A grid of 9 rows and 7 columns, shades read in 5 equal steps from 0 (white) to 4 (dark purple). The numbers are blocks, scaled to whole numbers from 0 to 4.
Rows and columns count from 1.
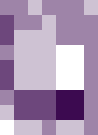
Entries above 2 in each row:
0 1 1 0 1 1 5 5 0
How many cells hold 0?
7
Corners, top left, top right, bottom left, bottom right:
2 1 0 2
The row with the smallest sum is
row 4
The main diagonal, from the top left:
2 2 1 1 0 0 2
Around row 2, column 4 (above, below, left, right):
2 1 2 2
